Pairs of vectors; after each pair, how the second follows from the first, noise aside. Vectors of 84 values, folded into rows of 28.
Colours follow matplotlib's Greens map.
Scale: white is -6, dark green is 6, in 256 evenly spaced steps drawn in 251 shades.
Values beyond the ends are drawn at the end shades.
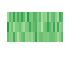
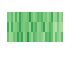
shuffled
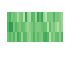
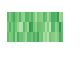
shuffled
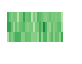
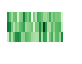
scaled up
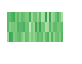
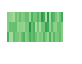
negated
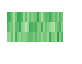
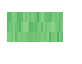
shrunk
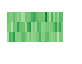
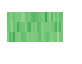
shrunk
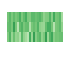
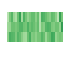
shuffled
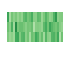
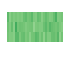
shrunk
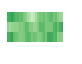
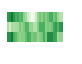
scaled up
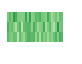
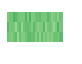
shrunk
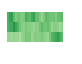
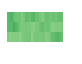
shrunk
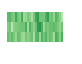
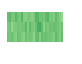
shrunk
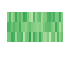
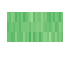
shrunk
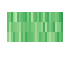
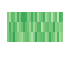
shuffled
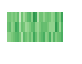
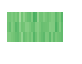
shrunk
